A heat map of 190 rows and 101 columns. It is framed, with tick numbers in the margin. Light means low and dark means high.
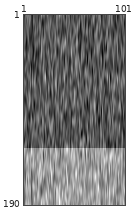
Seam: horizontal, 70% of the way down, the top part higher. Average level on the scale: 60%. Grain: streaks running down.
